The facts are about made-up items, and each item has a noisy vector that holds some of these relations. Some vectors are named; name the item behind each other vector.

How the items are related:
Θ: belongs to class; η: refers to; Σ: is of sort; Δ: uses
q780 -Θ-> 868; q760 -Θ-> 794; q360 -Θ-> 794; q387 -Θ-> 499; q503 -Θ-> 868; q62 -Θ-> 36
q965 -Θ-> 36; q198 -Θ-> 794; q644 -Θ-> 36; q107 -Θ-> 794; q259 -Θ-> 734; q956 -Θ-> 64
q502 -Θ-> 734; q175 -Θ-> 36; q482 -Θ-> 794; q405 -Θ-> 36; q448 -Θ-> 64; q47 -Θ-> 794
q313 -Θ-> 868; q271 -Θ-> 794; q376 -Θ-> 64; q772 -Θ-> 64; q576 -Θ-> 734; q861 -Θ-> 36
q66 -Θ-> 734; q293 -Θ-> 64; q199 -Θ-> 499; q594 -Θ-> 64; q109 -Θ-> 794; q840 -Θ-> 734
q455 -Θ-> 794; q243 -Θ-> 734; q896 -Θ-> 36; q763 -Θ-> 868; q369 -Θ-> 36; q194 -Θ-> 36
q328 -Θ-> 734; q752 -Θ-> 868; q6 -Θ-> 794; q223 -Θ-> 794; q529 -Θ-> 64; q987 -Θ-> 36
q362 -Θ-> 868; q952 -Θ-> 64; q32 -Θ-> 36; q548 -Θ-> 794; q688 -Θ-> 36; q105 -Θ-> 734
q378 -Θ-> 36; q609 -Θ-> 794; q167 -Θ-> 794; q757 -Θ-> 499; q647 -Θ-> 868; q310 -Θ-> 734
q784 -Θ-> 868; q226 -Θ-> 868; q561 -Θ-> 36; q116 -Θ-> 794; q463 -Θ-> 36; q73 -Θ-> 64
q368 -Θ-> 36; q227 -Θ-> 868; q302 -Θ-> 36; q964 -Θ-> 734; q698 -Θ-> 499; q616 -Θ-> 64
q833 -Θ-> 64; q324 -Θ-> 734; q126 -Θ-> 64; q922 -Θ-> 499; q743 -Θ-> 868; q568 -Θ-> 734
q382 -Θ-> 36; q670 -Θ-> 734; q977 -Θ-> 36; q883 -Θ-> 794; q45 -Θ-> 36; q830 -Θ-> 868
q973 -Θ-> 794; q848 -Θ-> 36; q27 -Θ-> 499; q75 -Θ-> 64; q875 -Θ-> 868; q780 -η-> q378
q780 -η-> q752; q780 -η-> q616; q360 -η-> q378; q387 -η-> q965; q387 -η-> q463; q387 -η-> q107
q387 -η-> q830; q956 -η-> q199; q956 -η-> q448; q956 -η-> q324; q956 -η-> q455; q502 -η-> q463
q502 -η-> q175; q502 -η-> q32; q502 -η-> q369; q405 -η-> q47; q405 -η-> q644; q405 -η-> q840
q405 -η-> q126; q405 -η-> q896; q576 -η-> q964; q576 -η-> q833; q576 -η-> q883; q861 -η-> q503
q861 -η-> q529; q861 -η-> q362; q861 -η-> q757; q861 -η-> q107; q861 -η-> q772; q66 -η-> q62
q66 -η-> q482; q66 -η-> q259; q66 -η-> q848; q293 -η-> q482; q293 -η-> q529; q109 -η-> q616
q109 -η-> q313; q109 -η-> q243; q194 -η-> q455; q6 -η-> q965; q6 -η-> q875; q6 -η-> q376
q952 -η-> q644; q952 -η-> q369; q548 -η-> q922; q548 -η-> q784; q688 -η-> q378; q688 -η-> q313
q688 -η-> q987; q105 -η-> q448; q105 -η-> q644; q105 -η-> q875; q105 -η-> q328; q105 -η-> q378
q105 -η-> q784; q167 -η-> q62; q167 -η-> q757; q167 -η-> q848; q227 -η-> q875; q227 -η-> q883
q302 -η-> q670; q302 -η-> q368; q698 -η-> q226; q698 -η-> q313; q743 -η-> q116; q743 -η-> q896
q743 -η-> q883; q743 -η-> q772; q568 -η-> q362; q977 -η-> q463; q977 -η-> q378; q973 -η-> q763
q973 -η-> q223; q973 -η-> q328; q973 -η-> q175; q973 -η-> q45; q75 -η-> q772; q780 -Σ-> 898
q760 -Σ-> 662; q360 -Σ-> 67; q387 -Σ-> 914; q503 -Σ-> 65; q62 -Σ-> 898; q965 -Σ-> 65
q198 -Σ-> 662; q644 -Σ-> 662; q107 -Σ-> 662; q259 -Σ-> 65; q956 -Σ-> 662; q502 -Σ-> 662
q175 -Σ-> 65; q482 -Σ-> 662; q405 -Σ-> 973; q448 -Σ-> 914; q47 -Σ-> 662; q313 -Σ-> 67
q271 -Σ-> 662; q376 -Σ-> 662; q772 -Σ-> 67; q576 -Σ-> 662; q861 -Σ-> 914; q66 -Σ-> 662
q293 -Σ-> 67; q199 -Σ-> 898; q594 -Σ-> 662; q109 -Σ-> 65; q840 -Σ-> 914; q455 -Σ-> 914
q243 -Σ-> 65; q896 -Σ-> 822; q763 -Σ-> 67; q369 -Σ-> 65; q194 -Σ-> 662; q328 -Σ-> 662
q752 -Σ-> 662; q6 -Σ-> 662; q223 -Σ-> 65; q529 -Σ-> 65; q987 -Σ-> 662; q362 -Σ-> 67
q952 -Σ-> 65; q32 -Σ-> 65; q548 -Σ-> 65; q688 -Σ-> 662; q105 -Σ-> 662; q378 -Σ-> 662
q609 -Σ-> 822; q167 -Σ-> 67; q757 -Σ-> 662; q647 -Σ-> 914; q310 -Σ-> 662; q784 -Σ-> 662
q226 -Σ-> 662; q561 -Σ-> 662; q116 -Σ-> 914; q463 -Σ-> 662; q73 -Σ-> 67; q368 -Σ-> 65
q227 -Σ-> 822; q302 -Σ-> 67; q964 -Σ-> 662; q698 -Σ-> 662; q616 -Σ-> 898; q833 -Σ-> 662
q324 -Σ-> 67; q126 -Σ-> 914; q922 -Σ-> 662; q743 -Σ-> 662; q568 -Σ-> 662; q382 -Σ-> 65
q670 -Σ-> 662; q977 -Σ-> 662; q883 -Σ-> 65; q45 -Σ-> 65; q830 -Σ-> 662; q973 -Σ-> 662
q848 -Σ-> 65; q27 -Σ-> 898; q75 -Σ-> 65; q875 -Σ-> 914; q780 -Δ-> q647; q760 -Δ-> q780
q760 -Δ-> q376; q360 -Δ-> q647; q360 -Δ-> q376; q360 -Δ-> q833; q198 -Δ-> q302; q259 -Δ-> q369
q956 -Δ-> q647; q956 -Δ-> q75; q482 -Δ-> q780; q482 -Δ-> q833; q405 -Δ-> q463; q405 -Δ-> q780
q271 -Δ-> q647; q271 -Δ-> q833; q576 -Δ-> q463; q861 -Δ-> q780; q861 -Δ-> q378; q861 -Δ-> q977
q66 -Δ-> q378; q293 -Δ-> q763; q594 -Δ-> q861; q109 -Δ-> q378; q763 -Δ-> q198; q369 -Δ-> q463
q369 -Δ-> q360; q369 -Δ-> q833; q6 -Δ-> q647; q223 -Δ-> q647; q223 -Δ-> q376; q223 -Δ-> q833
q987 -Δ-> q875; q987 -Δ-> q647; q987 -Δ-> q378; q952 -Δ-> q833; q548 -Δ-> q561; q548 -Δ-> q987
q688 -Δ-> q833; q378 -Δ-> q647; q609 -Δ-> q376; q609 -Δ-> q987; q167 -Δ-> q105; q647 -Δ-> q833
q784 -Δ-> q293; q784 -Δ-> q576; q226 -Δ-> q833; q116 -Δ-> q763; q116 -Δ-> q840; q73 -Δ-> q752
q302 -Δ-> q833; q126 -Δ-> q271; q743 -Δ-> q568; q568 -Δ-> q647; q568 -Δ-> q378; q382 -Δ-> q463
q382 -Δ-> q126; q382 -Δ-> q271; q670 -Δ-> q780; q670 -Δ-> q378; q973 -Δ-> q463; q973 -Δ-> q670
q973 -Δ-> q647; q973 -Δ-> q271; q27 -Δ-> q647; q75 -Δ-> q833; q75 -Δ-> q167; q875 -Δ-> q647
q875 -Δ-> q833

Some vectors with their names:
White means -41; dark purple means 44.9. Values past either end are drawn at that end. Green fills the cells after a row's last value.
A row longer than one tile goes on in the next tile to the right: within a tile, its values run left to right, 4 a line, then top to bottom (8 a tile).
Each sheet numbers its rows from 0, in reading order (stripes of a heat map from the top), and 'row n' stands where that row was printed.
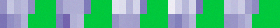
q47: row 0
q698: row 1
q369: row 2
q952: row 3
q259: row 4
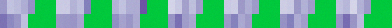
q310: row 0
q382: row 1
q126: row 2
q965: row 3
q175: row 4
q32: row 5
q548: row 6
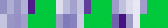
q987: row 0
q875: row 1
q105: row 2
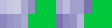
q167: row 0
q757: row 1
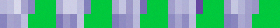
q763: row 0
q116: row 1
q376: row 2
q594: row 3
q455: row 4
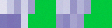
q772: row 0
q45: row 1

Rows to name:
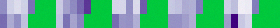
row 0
q198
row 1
q27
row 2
q833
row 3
q73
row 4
q360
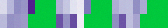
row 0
q647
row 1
q576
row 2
q313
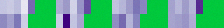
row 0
q405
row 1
q780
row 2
q199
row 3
q956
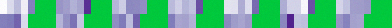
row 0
q75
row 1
q568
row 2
q62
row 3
q226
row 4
q302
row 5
q688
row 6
q529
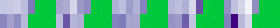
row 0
q293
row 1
q109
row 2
q448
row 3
q861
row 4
q977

